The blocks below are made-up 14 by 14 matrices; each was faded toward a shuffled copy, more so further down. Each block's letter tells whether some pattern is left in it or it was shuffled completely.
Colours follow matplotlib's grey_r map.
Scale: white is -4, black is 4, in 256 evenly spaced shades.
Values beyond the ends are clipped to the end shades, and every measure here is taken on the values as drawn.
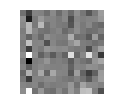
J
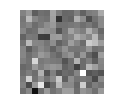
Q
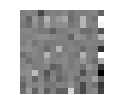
J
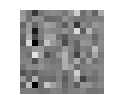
J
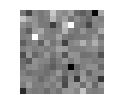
Q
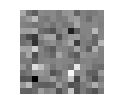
J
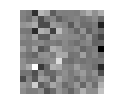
J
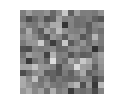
Q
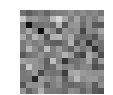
Q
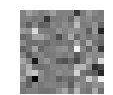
J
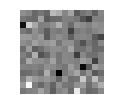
Q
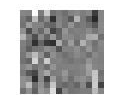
J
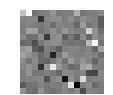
Q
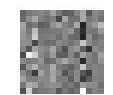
J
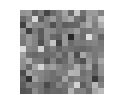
Q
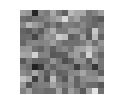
Q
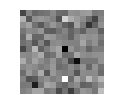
Q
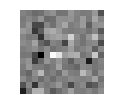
J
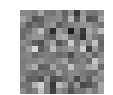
J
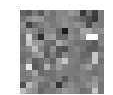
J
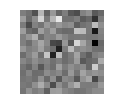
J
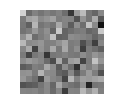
Q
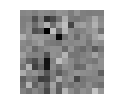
J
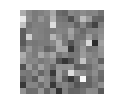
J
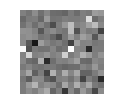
Q
